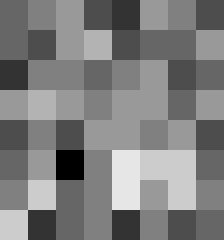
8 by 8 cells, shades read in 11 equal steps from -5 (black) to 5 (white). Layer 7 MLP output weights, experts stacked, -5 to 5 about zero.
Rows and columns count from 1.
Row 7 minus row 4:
-1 1 -2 0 3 0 4 -1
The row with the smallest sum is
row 8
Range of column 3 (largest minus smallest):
6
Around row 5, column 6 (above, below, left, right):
1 3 1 1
